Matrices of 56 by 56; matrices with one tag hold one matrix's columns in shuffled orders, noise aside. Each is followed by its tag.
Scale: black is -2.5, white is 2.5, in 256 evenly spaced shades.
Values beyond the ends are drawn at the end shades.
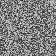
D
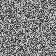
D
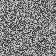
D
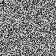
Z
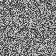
Z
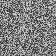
D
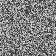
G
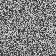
G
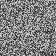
G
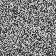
G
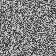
D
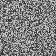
G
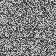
Z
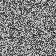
Z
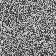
G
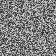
D
